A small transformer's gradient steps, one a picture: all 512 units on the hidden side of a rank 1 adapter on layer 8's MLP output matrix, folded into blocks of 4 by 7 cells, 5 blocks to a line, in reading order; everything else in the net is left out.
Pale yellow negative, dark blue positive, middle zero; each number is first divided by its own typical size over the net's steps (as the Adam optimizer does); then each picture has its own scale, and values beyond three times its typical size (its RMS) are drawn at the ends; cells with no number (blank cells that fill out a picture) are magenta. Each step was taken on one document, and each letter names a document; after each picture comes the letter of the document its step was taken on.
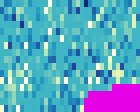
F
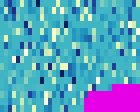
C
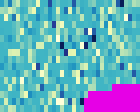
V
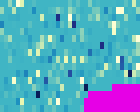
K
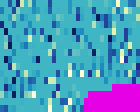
V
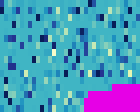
V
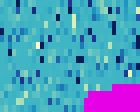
K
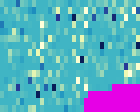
K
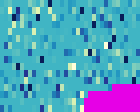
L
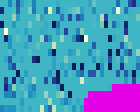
V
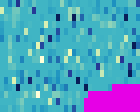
K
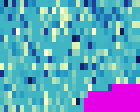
C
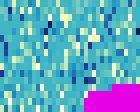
C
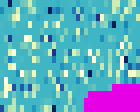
V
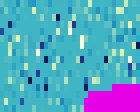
K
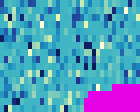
V
